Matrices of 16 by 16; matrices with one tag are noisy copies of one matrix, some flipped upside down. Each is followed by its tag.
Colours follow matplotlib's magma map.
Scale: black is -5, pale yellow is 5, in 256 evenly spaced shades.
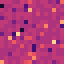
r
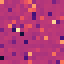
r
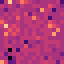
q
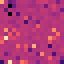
q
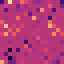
q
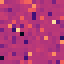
r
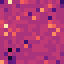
q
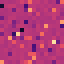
r
